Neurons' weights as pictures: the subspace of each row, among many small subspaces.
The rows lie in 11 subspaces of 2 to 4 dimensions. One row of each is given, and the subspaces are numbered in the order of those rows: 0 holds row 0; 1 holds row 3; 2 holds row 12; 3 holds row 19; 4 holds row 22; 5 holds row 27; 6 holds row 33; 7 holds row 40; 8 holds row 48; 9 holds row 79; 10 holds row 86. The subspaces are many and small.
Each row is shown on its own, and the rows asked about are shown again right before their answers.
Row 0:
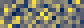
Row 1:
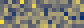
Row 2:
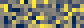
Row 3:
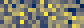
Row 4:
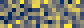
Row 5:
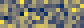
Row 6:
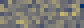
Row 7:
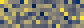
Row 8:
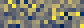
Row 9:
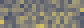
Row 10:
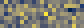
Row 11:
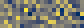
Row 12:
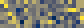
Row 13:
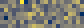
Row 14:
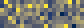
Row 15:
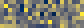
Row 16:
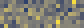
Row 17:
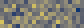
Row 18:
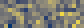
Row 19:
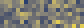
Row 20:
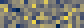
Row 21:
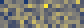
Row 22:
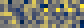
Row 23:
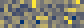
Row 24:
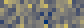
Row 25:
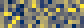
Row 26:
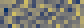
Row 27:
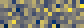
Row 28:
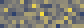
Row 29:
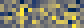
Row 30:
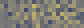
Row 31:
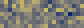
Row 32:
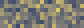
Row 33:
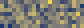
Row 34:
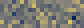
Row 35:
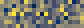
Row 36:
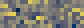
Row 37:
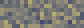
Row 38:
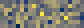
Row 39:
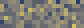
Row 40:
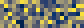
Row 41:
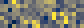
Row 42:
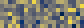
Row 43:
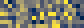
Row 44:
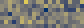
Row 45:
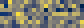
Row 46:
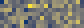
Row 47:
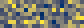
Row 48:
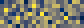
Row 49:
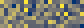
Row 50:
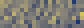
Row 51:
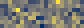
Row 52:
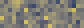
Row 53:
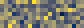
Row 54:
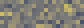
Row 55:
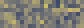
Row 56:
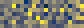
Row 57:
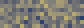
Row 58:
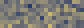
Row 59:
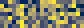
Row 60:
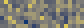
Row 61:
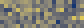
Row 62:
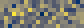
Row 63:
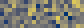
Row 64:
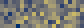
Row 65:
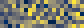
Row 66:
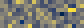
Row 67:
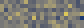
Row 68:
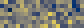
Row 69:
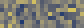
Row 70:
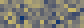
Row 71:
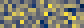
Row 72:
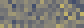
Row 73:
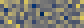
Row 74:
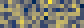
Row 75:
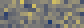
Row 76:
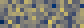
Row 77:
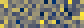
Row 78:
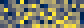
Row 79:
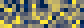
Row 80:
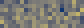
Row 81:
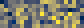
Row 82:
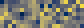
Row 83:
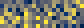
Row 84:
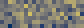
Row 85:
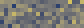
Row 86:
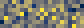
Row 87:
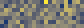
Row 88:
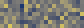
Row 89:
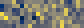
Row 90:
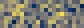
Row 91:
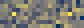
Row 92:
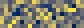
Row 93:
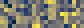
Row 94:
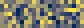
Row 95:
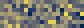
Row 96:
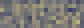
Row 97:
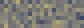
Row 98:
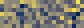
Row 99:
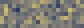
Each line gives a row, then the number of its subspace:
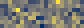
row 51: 3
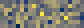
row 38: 8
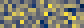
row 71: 1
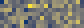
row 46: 9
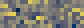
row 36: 3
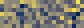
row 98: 10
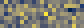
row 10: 1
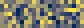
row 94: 2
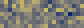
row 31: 6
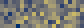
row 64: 10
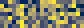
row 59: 7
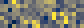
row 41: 9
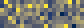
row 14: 9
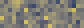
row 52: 9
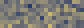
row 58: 9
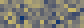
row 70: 10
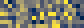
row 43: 6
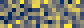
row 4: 10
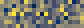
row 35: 8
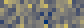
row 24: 9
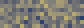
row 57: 5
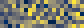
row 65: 7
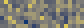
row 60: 9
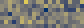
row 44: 4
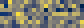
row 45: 4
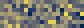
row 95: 7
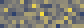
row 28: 3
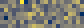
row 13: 3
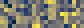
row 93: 9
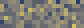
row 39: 10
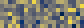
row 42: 7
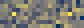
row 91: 3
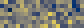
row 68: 6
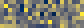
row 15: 6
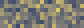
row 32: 5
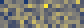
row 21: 9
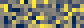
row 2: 3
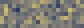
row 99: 3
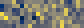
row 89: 10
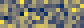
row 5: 10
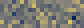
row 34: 2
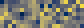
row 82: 3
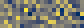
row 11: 7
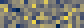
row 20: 3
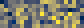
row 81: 2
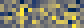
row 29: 10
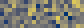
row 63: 6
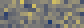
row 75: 3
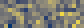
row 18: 9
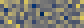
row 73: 8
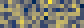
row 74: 6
